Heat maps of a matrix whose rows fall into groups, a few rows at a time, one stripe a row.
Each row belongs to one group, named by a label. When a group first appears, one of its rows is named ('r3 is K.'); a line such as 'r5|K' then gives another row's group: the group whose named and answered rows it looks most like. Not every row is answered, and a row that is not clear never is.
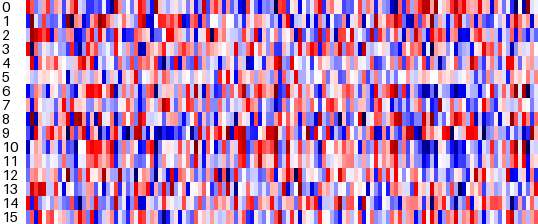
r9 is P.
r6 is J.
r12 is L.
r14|P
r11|J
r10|J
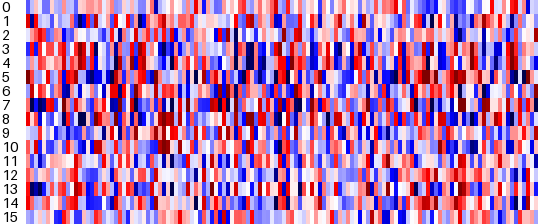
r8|P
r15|L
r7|L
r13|L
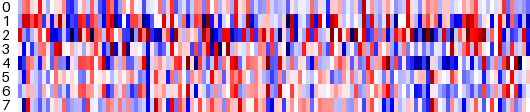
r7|P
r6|J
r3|L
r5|P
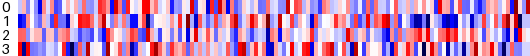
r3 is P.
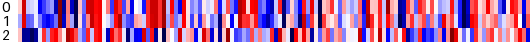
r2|L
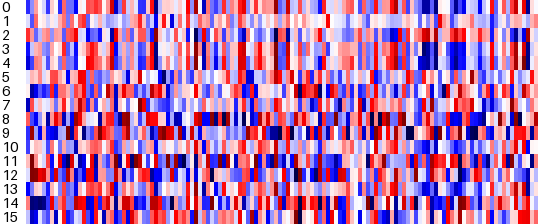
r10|J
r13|J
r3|J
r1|P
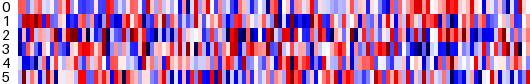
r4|L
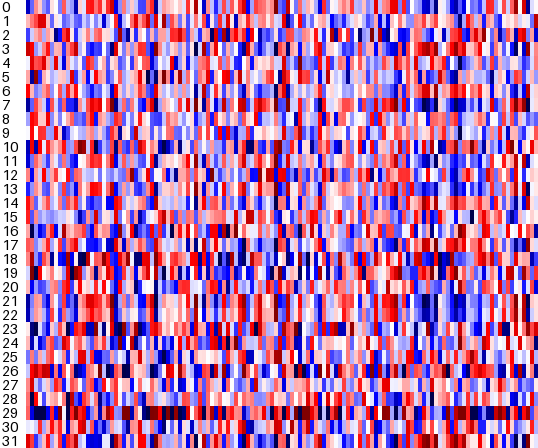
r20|L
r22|J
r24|L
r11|J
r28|P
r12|L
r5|P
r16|L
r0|J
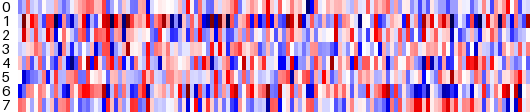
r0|J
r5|L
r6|J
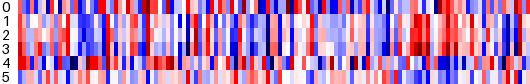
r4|P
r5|J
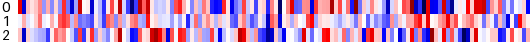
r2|P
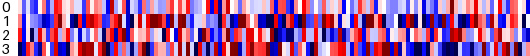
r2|L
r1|P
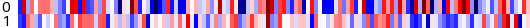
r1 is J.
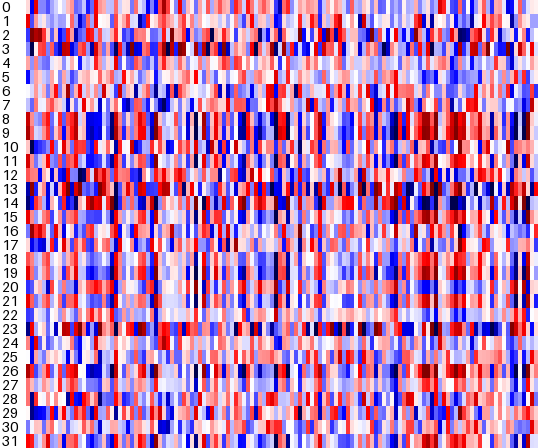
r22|J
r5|J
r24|P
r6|L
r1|P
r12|P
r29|L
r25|P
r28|P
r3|L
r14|J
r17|L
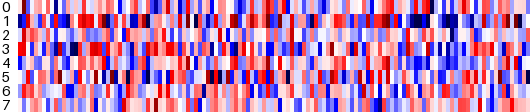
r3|P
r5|L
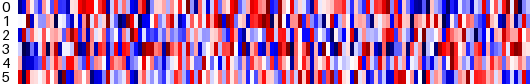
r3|L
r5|P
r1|P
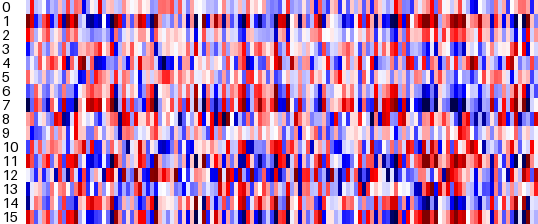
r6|J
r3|J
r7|J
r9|L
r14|J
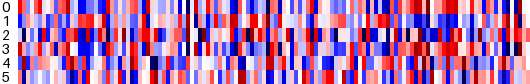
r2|L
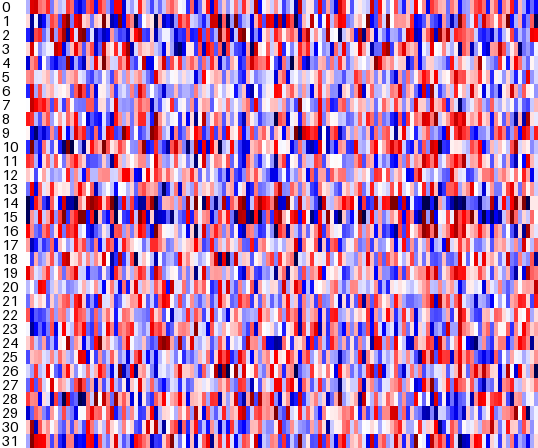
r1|L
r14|J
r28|P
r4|P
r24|P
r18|L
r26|L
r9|L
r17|L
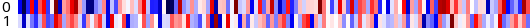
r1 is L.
